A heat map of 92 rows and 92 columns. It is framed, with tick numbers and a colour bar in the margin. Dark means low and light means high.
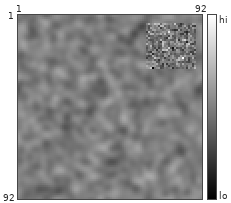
Histogram: heavy tails on both sides. Average level on the scale: 50%. Roughest part: top right. Grain: blotchy. Slope: none. Odd patch: rougher, in the top right. Stripes: none.
